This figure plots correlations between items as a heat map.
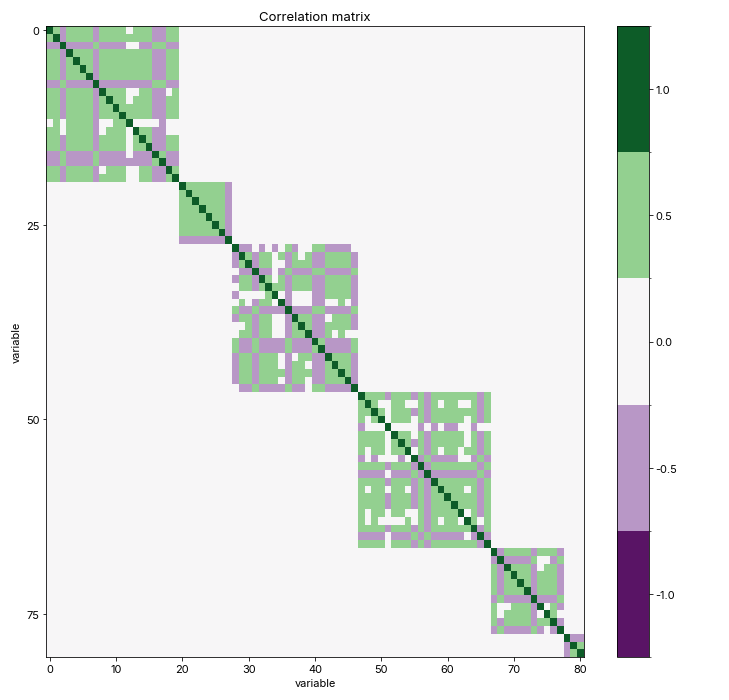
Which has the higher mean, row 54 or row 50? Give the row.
50
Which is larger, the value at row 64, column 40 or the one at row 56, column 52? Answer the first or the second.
the second
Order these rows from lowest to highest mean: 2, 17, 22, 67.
17, 2, 67, 22
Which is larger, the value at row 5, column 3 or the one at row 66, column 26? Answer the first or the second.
the first
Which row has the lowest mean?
57
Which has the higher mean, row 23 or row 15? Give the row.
15
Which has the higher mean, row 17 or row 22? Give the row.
22
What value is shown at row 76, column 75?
0.5
